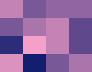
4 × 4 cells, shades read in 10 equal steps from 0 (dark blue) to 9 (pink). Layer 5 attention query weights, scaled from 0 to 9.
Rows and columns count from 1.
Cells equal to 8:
1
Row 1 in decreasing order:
7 5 5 4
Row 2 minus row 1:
-3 2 2 -2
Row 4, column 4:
6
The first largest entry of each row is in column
1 3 2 1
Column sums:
20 19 23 17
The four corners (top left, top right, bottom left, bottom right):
7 5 8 6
